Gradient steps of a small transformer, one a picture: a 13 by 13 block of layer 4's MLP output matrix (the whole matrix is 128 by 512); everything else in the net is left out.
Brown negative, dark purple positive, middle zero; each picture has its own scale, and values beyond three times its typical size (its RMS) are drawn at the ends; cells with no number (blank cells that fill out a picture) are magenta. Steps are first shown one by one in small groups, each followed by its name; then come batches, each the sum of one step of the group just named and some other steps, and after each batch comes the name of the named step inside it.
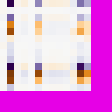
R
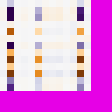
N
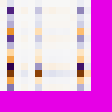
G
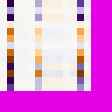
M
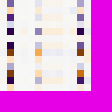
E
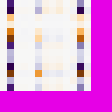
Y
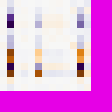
G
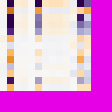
N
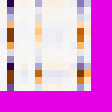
R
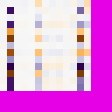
Y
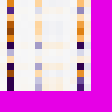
Y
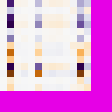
G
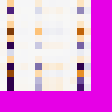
Y
